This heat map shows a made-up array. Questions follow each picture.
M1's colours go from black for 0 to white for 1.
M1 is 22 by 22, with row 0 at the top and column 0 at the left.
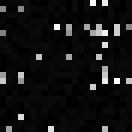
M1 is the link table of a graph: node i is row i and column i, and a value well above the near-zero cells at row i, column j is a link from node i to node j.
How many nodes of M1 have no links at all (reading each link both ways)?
4
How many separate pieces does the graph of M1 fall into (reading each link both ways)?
5
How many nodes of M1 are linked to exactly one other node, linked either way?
3
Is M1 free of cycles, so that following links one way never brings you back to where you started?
yes
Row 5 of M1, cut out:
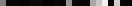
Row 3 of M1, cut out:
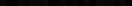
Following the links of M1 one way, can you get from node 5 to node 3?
yes
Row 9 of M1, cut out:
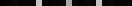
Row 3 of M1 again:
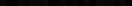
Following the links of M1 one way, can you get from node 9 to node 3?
no
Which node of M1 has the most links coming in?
node 17
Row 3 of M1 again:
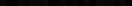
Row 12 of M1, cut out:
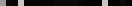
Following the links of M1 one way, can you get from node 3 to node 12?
no
